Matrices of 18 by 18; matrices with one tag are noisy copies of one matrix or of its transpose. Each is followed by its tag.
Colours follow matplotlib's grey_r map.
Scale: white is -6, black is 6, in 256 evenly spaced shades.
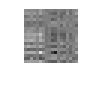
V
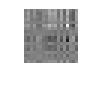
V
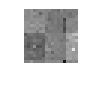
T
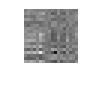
V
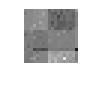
T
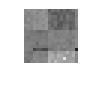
T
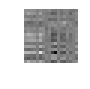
V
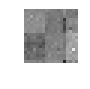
T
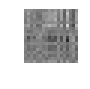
V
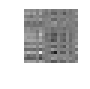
V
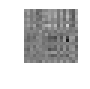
V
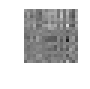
V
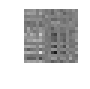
V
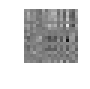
V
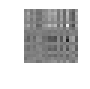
V
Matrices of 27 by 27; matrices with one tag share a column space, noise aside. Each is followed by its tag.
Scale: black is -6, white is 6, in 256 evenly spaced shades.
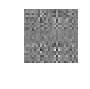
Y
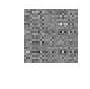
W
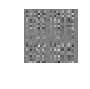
Y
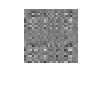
Y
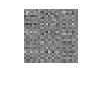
W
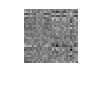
Y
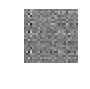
W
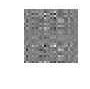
Y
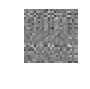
Y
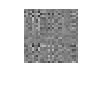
Y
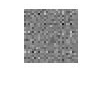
W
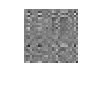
Y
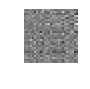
W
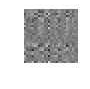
Y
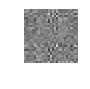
Y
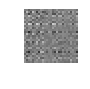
W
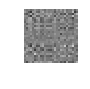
Y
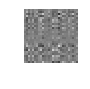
Y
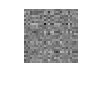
W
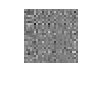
W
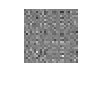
W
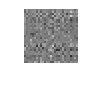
Y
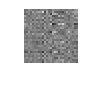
W
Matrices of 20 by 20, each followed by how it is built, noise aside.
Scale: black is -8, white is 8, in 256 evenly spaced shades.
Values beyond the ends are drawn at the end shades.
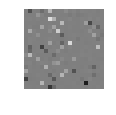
sparse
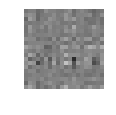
low rank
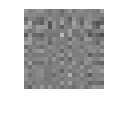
low rank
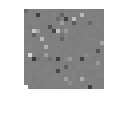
sparse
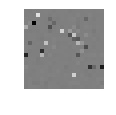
sparse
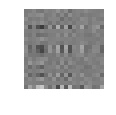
low rank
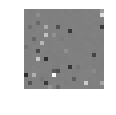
sparse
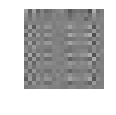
low rank
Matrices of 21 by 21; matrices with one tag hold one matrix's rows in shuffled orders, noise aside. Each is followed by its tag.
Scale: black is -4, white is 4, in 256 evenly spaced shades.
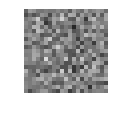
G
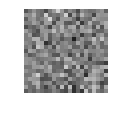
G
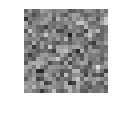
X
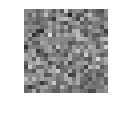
X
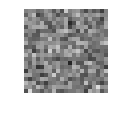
X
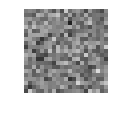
X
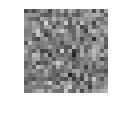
G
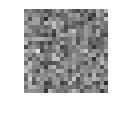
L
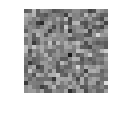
X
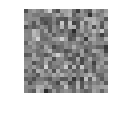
G
